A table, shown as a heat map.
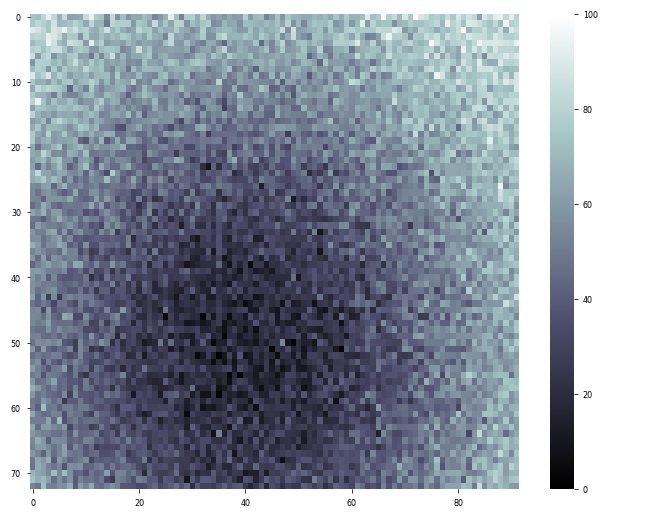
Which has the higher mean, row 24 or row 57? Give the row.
24
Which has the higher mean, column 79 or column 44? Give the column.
79
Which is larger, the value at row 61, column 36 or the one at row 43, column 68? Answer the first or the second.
the second
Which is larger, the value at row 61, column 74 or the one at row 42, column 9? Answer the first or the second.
the second
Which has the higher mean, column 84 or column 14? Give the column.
84
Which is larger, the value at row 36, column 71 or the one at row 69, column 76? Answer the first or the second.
the second
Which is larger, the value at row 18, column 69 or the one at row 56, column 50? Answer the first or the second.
the first
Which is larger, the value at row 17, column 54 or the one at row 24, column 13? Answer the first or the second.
the first
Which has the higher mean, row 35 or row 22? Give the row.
22
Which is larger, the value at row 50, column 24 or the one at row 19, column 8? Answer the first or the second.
the second
